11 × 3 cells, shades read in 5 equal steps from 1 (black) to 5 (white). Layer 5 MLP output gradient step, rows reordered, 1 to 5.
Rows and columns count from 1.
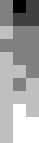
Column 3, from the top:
2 2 3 3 3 3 4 4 4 5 5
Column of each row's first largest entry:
1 1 1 1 1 1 1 1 2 2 2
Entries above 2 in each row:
1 1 3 3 3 3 3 3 3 3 3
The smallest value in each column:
3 1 2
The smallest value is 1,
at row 1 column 2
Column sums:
41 38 38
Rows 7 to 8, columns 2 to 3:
3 4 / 4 4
